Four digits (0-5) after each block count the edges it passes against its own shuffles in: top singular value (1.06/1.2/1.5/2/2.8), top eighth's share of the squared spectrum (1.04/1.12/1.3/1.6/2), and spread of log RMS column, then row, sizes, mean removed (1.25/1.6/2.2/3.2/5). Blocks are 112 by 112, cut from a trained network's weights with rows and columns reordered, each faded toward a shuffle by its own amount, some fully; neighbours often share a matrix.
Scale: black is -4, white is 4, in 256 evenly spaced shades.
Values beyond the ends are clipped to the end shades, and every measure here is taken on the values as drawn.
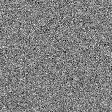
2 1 0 0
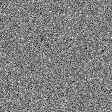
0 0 0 0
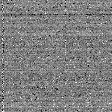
3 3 2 1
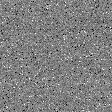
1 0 0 0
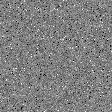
0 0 0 0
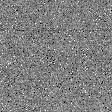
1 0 0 0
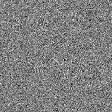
3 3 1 1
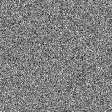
3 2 0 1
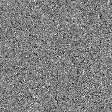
2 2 1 1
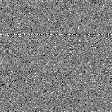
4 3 1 2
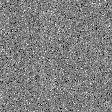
1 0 0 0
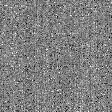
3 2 0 2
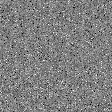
0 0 0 0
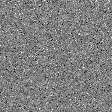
1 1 0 0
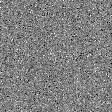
1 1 0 0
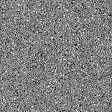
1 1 0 0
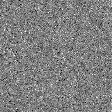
2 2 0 0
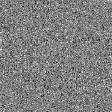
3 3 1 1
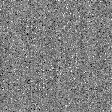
2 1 0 0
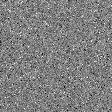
1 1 0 0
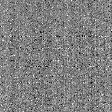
3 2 0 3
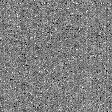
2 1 0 1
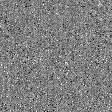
1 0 0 0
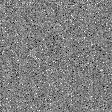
1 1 0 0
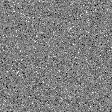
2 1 0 0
